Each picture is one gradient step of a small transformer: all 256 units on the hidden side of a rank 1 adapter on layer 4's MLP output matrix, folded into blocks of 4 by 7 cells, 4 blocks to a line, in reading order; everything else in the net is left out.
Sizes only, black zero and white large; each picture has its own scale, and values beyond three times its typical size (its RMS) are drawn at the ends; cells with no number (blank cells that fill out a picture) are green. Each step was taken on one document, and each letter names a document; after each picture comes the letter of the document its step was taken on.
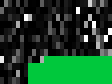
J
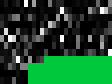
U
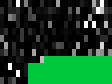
J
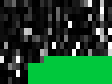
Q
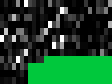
U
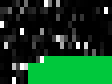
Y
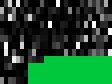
J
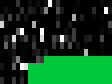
Y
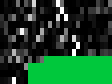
U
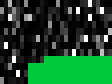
J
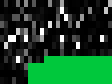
U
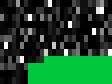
Q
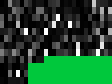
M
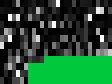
M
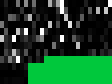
U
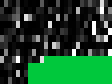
J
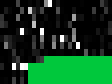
Y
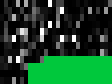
U
